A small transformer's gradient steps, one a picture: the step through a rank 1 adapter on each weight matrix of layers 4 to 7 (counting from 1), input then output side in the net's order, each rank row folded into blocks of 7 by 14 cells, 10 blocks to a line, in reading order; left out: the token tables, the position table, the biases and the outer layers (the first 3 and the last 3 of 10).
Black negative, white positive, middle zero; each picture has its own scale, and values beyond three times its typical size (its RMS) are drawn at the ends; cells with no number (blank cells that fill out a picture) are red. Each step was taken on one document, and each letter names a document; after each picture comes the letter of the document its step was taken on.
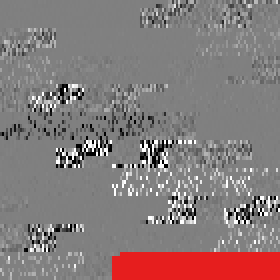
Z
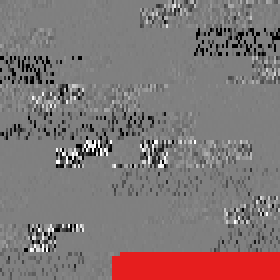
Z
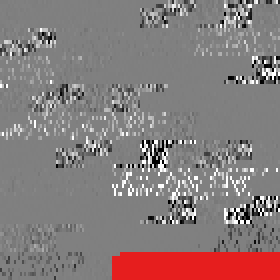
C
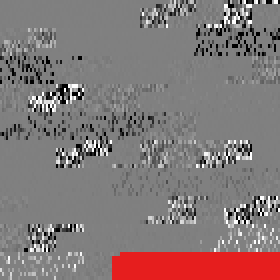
Z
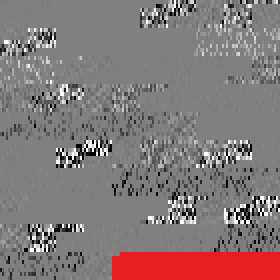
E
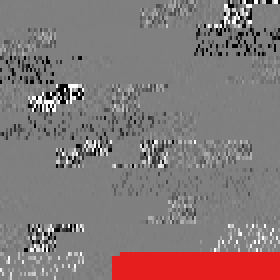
Z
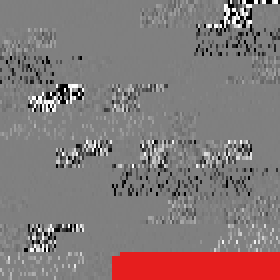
Z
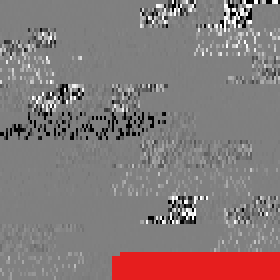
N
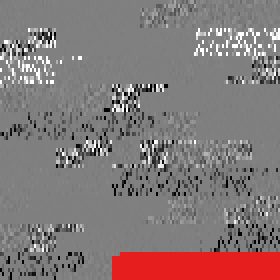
E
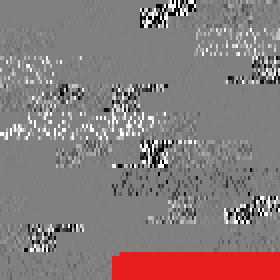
E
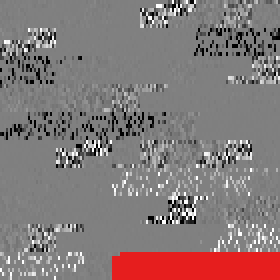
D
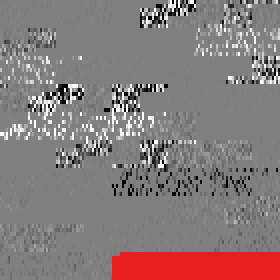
E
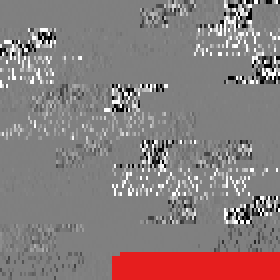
C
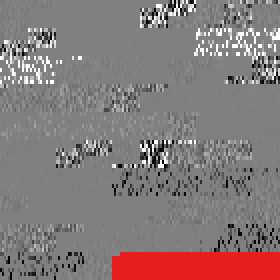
E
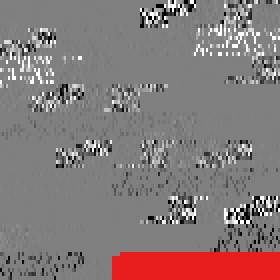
C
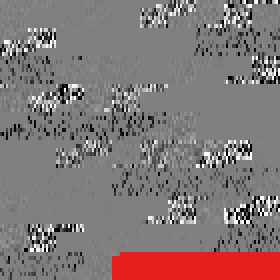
Z
